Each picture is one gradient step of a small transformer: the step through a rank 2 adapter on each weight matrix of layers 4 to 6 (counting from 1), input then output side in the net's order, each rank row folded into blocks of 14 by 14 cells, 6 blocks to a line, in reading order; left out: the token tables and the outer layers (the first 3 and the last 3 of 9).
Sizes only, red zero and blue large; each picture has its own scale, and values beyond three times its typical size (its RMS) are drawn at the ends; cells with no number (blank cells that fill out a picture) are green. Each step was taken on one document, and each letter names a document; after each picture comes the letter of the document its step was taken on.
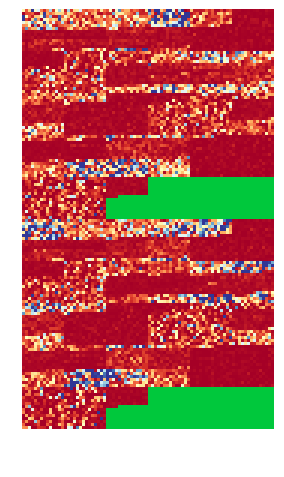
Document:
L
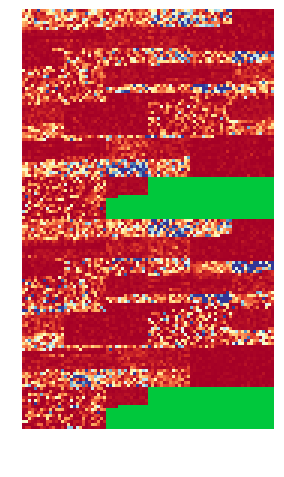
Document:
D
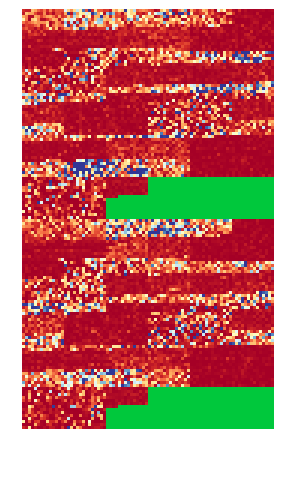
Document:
D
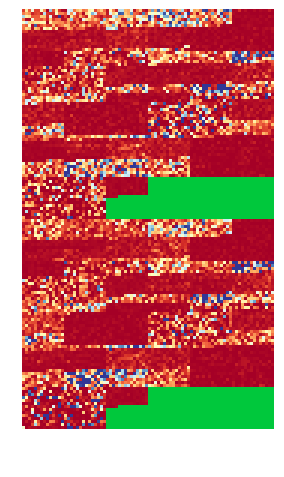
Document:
D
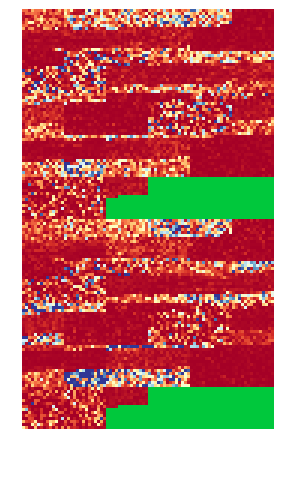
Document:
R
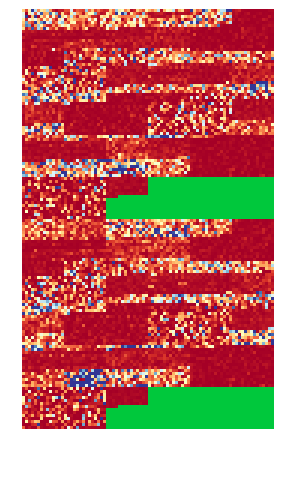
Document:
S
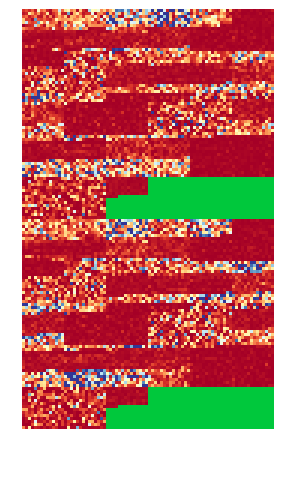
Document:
S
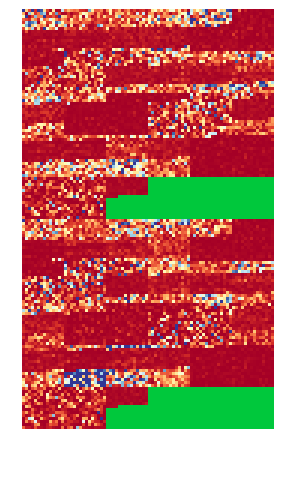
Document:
S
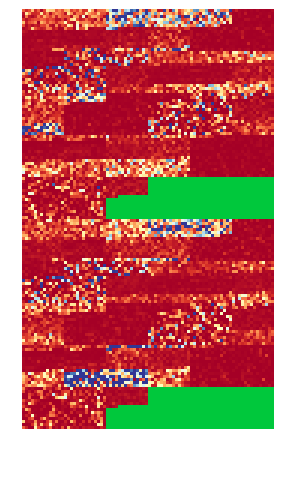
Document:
R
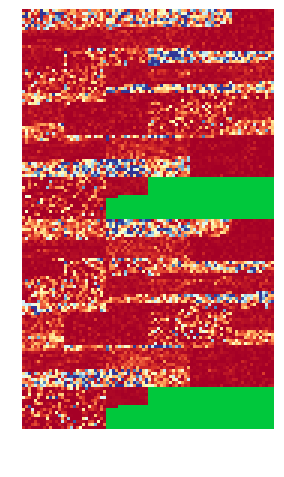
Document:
D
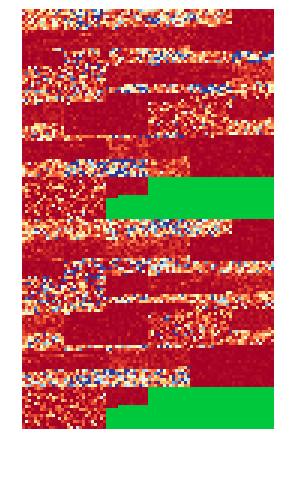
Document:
L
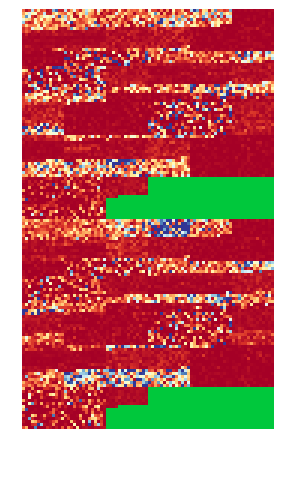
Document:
R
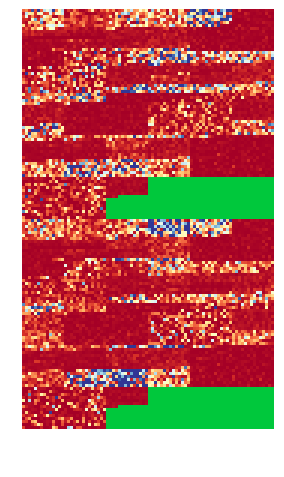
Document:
S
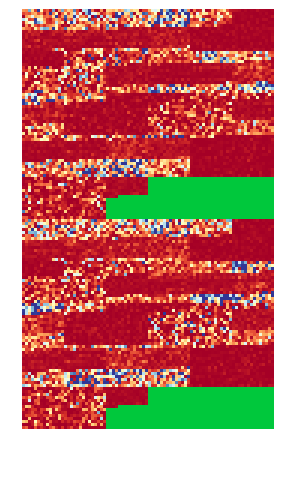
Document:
D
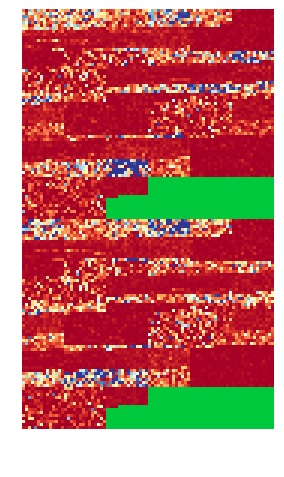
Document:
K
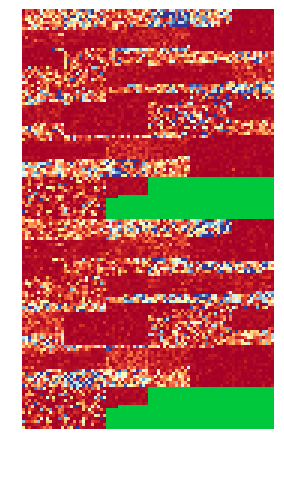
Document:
L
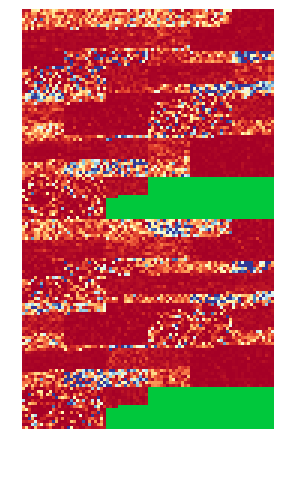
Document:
R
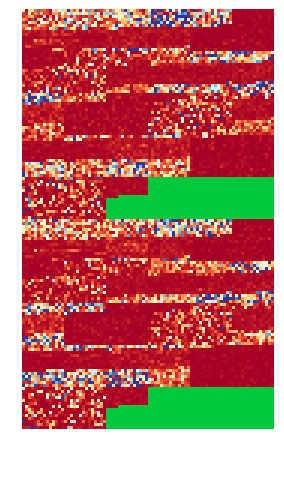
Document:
K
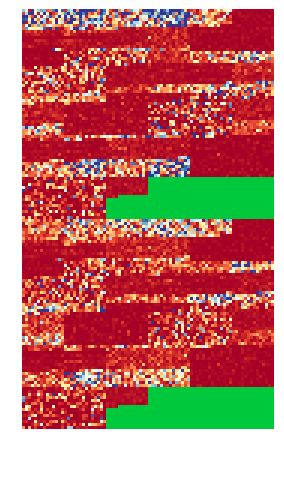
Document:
D
